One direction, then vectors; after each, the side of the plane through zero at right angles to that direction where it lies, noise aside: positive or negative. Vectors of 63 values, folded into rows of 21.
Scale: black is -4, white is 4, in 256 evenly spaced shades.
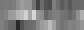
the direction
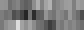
negative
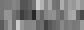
negative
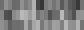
positive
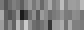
negative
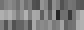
positive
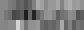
negative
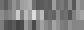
positive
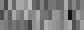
positive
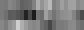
negative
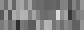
positive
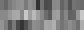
positive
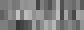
positive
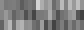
negative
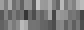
negative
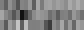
negative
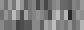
positive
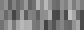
negative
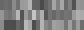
positive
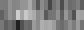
positive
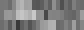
positive
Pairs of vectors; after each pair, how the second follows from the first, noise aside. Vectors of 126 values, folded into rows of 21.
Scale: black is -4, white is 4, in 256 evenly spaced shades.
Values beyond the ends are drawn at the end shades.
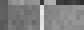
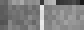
copied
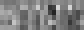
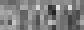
copied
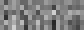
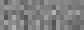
shrunk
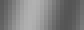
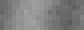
shrunk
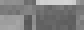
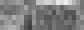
copied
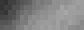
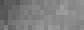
shrunk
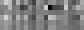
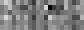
copied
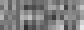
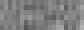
shrunk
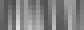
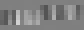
partly zeroed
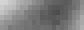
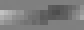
partly zeroed
